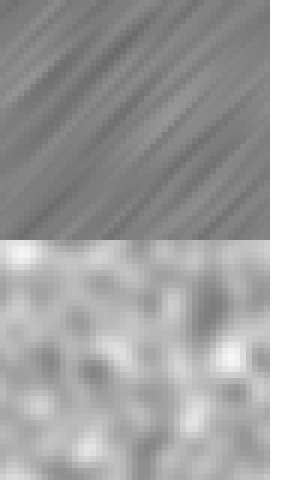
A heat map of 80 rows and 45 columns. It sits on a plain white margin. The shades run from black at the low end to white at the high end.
The table splits into 2 rows of 1 panel. Panel 1,1: middling, slanting up to the right, faint in contrast. Panel 2,1: high, blotchy.
